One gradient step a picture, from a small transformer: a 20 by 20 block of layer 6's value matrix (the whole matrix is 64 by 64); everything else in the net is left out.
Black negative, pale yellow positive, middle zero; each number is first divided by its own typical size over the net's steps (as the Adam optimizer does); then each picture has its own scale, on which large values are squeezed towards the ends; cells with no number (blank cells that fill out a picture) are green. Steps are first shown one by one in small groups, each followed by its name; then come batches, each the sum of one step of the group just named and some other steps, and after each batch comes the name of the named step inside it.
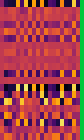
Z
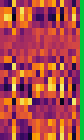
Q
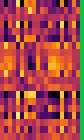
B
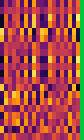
Z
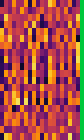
Q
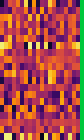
B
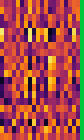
B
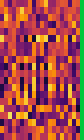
Q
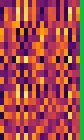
Z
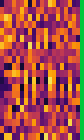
Q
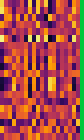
Q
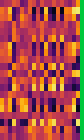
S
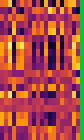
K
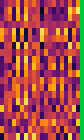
S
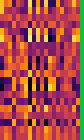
K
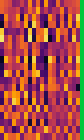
K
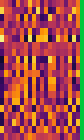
S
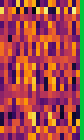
S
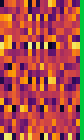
S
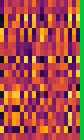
S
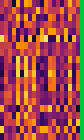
K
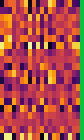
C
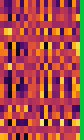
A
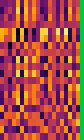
A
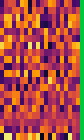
C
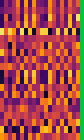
A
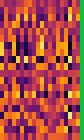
A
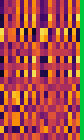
A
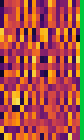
C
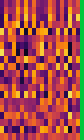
A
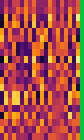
A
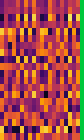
A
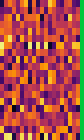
C
